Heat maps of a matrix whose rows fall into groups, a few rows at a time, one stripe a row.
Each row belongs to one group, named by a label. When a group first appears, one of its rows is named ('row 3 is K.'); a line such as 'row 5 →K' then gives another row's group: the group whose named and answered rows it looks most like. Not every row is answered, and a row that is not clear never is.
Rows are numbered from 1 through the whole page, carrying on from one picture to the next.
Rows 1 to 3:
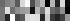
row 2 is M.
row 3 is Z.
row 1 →M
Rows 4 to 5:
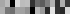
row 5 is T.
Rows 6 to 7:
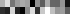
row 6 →M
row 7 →Z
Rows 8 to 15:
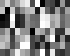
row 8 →M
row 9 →Z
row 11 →Z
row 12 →T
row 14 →M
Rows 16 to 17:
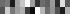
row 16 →M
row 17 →T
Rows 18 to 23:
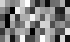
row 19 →T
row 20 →Z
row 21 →Z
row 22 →T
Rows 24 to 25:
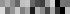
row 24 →M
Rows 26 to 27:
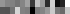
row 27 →T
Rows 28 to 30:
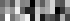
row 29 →T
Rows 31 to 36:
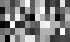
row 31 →M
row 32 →T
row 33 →T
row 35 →M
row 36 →Z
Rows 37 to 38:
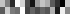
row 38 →M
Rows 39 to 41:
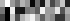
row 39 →M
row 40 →Z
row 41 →Z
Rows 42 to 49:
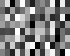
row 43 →Z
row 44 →M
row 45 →T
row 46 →T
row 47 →T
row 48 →Z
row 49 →T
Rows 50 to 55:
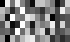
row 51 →M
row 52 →Z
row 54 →T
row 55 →Z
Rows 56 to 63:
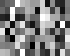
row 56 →T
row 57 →Z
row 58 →Z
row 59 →M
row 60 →Z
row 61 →T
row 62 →T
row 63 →M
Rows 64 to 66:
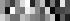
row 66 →M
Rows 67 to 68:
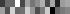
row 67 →T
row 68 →Z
